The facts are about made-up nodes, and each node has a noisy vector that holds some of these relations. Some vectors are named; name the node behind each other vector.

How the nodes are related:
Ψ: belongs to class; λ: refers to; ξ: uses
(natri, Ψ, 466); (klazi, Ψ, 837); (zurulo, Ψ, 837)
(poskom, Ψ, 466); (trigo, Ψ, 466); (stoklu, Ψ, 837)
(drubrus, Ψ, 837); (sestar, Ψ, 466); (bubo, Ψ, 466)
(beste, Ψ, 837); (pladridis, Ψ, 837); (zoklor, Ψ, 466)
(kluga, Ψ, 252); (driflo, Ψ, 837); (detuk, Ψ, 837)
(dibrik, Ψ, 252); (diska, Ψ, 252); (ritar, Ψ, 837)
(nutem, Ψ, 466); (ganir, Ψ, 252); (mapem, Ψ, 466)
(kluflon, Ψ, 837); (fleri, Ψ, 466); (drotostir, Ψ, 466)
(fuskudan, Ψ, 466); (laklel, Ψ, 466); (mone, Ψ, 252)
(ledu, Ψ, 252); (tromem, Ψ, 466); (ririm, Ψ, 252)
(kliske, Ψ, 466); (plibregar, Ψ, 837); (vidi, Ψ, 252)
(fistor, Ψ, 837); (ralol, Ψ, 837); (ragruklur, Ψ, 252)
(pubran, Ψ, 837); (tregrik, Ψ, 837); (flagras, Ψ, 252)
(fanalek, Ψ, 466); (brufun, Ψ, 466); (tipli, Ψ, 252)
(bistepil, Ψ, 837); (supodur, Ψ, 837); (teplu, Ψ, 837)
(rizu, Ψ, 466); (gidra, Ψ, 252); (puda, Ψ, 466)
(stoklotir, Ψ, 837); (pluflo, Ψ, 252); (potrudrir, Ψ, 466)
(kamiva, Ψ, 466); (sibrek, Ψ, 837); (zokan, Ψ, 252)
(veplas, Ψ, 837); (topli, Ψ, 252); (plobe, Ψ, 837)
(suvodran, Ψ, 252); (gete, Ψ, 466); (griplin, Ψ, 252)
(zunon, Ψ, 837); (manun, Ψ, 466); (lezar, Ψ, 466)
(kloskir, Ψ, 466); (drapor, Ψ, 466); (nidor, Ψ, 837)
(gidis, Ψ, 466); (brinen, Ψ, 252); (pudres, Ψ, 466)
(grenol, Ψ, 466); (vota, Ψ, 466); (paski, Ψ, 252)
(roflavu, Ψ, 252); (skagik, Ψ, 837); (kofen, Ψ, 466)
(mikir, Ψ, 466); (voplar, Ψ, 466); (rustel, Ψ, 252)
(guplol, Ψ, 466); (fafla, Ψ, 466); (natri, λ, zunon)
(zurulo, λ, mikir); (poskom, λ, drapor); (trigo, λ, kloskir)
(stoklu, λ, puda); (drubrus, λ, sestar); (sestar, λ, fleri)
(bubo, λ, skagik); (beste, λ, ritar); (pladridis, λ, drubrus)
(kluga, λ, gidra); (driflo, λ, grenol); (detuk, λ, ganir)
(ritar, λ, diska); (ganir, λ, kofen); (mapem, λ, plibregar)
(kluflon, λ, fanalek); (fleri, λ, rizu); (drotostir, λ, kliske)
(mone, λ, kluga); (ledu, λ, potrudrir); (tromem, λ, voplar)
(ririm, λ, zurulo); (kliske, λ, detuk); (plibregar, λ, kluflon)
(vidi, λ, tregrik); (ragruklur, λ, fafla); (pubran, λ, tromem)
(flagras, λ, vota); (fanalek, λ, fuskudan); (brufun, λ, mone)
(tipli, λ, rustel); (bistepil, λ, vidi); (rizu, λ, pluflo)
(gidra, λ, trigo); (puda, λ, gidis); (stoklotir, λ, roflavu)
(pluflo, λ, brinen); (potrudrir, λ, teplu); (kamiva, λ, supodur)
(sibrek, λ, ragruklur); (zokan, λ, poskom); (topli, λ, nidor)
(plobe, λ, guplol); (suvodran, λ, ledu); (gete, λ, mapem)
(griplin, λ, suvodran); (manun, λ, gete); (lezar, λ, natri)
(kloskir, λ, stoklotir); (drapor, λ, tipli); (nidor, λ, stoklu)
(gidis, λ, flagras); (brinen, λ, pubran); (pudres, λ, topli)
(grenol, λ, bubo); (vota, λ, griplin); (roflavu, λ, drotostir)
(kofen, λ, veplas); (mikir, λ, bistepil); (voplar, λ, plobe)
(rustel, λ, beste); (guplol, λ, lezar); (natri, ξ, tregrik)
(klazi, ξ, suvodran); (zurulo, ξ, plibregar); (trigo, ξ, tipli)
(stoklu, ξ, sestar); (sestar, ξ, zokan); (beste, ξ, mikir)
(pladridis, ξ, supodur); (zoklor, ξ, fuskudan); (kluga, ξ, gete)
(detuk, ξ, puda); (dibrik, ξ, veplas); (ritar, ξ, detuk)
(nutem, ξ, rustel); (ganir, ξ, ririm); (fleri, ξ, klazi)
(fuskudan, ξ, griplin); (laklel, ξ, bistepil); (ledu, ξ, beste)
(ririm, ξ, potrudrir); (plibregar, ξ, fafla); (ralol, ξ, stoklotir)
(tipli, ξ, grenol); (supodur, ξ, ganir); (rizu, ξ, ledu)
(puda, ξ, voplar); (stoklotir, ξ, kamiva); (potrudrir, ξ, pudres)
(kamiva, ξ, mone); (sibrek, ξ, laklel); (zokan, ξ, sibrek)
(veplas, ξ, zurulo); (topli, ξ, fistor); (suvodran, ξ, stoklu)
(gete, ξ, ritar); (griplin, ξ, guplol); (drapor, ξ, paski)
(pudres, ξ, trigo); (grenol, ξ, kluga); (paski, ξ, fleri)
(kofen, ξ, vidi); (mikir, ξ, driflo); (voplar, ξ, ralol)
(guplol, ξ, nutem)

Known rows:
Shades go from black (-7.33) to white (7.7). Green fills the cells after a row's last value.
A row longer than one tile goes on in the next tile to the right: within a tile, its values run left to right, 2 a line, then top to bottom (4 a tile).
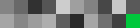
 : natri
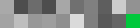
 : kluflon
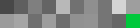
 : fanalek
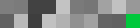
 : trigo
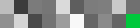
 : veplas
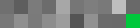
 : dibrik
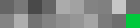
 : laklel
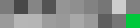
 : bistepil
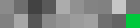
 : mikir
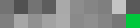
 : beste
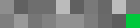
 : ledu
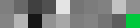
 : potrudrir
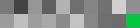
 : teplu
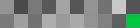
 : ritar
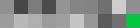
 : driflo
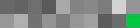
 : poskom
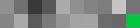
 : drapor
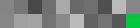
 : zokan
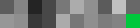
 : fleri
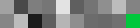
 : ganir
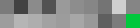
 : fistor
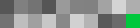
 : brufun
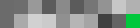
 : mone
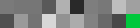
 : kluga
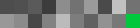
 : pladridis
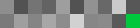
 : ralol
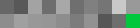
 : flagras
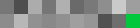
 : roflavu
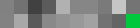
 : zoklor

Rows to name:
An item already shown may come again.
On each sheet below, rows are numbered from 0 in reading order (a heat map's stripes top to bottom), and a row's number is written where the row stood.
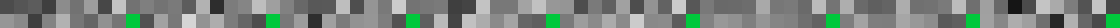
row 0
pladridis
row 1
kluga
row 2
gete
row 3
trigo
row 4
ralol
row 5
paski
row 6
griplin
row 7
guplol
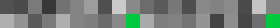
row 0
drubrus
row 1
brinen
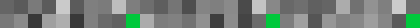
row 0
tipli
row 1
brinen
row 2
kamiva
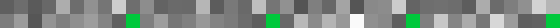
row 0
kamiva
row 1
ledu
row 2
stoklotir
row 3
kloskir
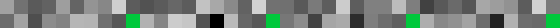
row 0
puda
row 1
lezar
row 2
tipli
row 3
tromem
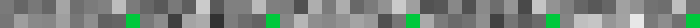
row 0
topli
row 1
tipli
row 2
roflavu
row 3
pluflo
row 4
stoklu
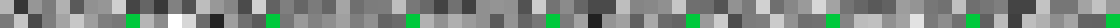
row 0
detuk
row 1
zunon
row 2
topli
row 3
pubran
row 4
grenol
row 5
kliske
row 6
stoklu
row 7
trigo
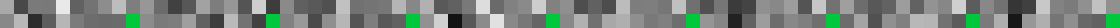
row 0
ganir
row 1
voplar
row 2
ririm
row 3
kofen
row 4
supodur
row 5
rizu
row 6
puda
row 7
pudres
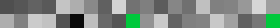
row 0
lezar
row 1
drotostir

